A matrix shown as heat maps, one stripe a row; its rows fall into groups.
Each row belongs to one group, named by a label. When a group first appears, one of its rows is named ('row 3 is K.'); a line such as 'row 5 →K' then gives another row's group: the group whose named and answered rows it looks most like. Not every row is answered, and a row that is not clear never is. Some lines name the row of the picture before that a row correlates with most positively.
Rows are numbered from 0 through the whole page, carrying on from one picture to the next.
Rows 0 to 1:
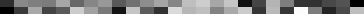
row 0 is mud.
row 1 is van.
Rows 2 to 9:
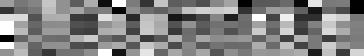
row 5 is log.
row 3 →mud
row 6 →log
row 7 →van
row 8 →log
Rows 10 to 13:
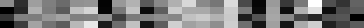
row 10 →van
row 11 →van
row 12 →mud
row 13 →van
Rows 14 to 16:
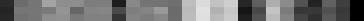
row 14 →mud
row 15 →mud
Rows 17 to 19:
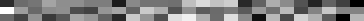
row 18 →log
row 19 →van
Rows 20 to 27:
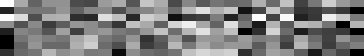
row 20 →log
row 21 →mud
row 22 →log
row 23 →van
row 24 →mud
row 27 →mud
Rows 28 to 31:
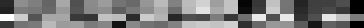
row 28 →mud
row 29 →mud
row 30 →log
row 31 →mud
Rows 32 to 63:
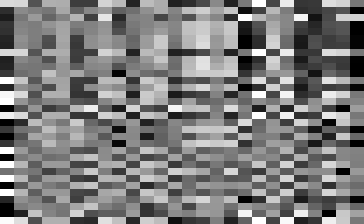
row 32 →log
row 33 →mud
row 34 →van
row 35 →mud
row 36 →mud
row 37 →mud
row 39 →log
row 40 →mud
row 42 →mud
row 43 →log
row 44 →mud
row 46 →log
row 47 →van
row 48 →log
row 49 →van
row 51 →van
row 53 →log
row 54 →van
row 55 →log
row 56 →van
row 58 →van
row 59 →log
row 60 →mud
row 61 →van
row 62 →van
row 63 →log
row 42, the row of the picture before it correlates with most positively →31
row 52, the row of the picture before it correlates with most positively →31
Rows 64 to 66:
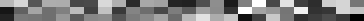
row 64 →log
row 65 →van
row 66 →mud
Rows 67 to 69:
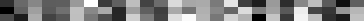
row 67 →van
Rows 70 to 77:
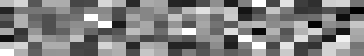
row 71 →mud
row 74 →van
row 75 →van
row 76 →log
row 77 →log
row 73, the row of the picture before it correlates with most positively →68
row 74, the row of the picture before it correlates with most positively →69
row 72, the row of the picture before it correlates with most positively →67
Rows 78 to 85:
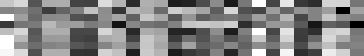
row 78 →log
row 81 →mud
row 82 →log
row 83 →log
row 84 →log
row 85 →log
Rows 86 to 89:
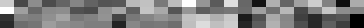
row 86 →van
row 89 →mud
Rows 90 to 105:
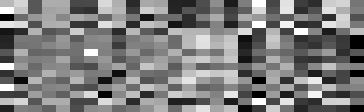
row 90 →log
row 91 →log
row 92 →van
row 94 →van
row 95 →mud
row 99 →log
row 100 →mud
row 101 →van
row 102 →log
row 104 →log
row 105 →mud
